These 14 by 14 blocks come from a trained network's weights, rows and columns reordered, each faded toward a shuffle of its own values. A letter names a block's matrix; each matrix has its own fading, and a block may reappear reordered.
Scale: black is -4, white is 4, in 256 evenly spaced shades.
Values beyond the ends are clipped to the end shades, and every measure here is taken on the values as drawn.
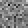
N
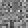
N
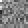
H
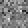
N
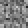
H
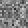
H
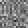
H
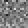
H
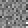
H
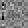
H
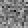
N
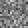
N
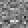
H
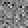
N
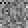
N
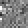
H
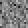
N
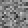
N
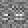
H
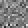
H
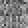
H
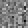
H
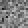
N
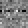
H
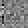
H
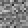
N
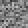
N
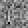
H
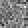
N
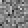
N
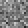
N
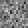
N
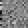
H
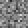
N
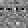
H
